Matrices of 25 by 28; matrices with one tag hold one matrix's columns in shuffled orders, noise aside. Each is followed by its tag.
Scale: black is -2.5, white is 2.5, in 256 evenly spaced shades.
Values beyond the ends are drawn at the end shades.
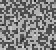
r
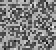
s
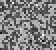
r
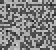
s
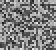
s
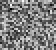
s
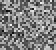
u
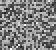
s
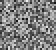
u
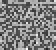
s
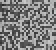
s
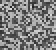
u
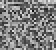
s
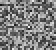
s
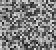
s
